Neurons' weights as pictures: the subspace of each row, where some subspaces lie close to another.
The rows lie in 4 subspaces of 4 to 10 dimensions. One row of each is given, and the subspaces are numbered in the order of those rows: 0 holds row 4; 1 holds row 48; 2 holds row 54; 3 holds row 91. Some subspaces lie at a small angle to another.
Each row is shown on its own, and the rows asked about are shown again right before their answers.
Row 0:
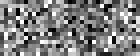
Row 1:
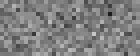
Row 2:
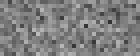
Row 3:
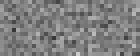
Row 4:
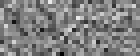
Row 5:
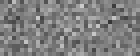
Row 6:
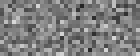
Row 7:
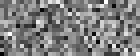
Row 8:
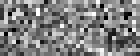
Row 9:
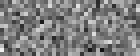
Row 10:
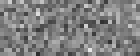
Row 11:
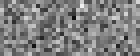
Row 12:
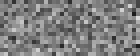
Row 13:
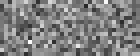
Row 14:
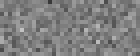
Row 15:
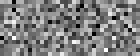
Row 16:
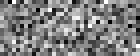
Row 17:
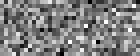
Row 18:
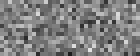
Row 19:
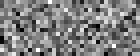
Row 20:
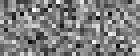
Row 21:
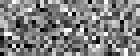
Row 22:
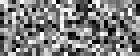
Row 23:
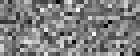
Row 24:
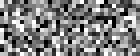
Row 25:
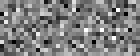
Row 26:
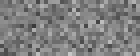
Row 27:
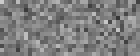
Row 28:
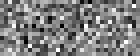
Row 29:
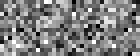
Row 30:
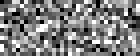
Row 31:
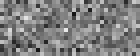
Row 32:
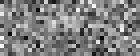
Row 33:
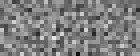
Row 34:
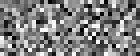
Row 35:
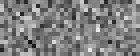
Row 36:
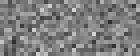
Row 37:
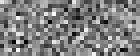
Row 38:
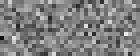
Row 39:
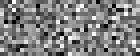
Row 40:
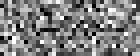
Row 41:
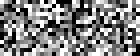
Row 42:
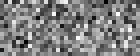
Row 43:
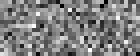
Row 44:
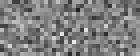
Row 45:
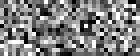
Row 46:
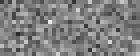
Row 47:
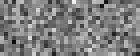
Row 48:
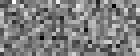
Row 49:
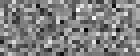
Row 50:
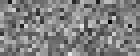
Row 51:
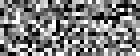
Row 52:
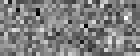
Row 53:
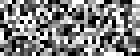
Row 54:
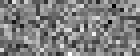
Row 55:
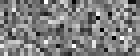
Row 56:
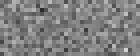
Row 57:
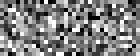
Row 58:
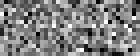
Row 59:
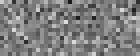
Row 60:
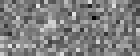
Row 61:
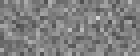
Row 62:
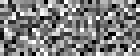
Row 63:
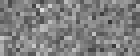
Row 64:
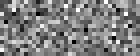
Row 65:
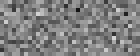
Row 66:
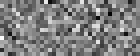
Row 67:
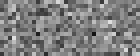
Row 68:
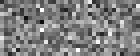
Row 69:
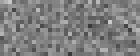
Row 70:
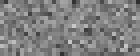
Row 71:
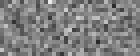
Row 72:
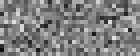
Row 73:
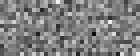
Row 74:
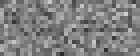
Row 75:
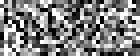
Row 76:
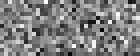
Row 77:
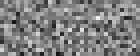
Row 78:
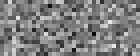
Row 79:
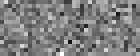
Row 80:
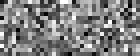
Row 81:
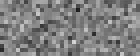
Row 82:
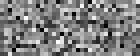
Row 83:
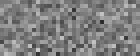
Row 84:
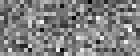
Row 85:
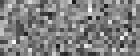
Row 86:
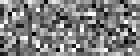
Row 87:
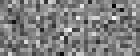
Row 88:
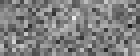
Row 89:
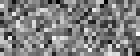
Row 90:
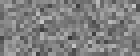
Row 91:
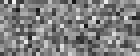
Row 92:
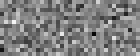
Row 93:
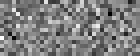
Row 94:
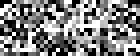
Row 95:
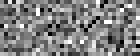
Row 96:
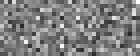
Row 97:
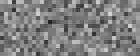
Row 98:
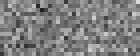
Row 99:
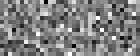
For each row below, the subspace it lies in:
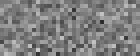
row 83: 1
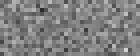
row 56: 1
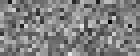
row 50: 3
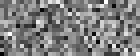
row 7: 2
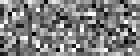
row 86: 3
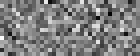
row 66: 0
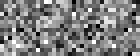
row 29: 2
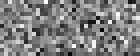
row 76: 0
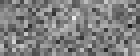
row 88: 3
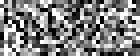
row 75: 3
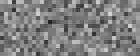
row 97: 0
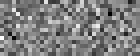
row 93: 0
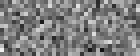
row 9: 1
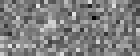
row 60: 2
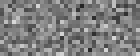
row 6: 2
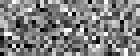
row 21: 1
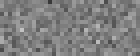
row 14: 2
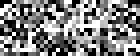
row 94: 3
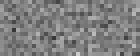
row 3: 1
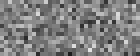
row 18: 0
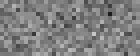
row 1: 3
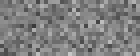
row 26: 2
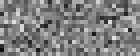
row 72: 2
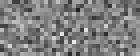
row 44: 1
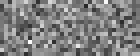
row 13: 1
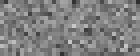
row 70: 3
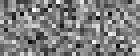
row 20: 1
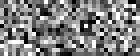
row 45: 0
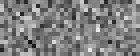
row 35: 1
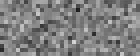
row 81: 1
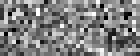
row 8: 3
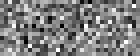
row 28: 3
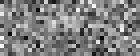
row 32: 3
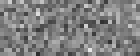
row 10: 0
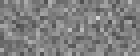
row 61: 2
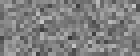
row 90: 1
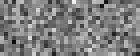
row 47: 3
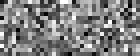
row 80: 3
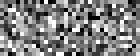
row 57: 0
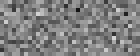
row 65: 1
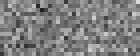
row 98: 1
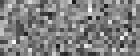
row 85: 3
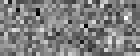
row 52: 3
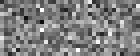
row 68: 1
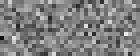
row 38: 3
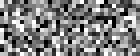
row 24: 2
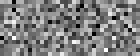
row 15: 0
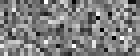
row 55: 0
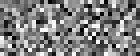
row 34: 2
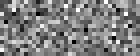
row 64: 1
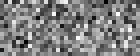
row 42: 3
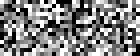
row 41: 3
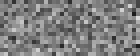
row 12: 3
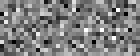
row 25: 2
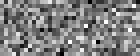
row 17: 3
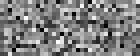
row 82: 1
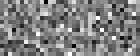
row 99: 0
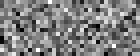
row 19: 2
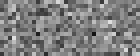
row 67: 1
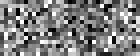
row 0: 3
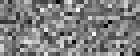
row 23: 1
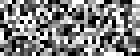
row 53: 3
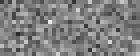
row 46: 3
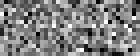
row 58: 3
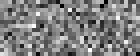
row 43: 2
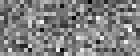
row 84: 3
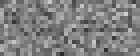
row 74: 0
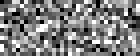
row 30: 1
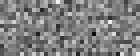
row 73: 1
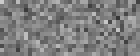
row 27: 3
